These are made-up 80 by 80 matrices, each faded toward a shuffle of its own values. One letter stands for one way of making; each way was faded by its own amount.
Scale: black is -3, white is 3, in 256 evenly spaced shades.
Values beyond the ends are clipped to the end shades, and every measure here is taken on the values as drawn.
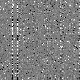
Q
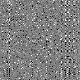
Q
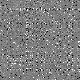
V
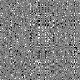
Q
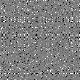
V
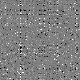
V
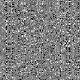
Q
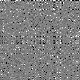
V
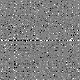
V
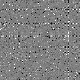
V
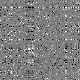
V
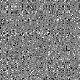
V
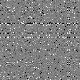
V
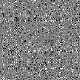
V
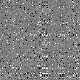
V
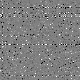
V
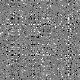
V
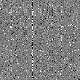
Q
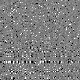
V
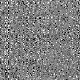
Q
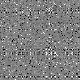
V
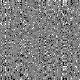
Q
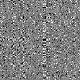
Q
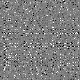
V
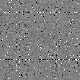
V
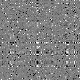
V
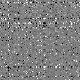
V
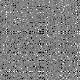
V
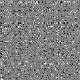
V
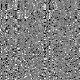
Q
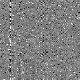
Q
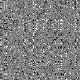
Q
